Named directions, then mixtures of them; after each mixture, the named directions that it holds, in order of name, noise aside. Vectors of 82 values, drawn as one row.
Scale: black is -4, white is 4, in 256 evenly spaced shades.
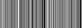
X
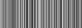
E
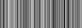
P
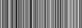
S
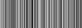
E, X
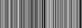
S, X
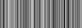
P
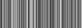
E, S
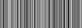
E, P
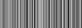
E, P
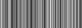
E, S, X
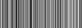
S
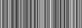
E, P, S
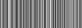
P, S, X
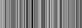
E, X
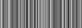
E, P, S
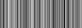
P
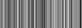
E, P, X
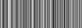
P, S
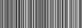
E, P, S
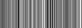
X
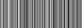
E, P, X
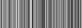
S, X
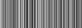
E
